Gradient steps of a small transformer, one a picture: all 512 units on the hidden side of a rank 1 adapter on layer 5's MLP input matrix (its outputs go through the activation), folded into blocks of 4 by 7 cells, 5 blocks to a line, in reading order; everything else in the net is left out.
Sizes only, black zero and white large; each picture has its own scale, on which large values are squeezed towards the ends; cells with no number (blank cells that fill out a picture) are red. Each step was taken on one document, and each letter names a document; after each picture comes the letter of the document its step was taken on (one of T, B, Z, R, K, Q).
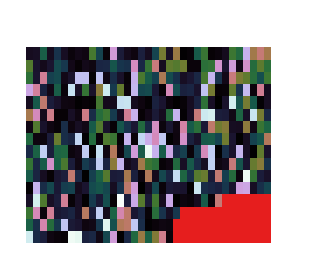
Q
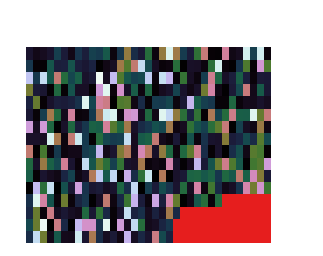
Q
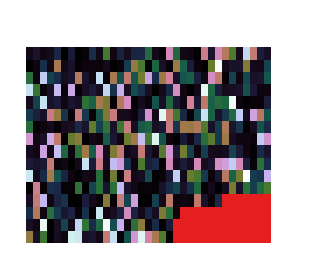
Q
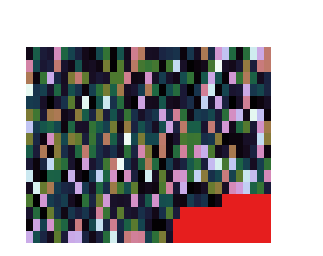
Q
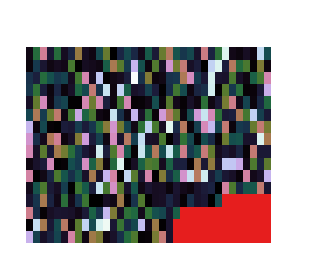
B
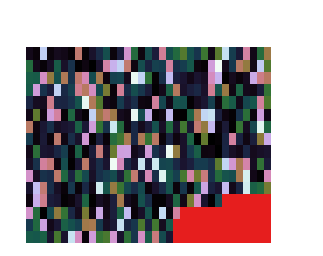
B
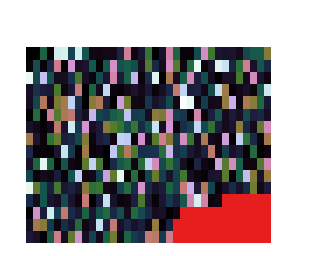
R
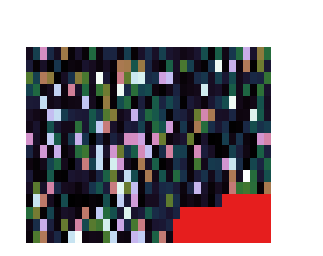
B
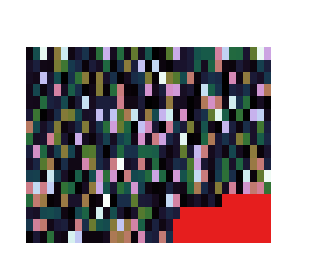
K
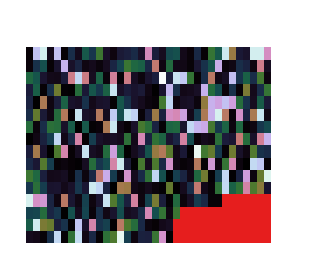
K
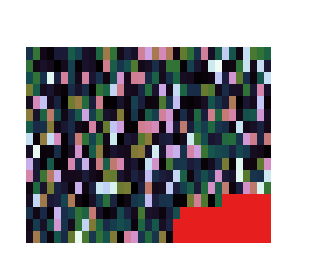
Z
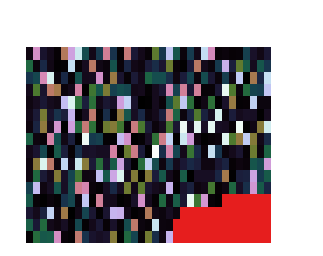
R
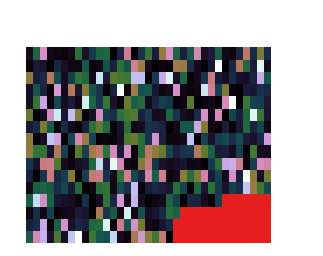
B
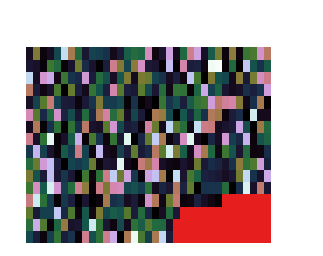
Z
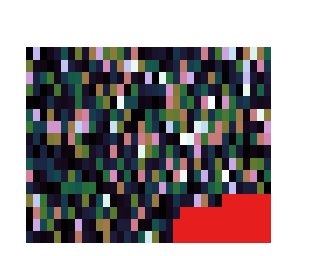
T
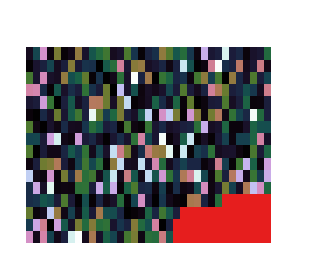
B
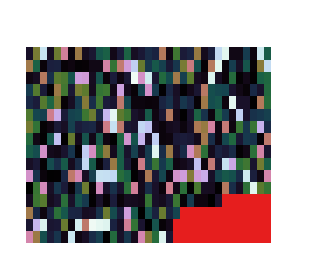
B
